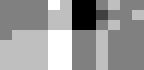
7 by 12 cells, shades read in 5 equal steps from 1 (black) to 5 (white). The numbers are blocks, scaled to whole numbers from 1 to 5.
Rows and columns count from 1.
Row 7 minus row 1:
1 1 1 1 0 1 2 2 1 -1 0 0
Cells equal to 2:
1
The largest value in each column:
4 4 4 4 5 5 3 3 4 4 3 4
